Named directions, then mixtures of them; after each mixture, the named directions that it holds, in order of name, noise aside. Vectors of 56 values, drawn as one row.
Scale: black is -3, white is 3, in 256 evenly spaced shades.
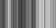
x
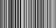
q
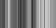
x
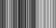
x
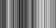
x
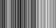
q, x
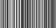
q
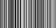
q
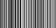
q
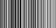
q, x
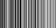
q, x
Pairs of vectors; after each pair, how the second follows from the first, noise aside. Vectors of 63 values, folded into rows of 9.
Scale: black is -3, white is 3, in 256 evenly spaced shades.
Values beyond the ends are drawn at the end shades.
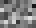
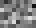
copied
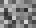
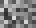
copied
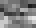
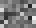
sign-scrambled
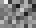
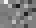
partly zeroed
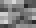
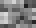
copied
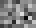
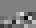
partly zeroed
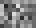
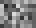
copied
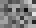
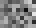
copied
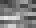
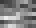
copied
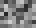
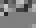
partly zeroed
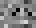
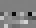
partly zeroed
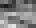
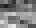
copied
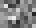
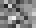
sign-scrambled
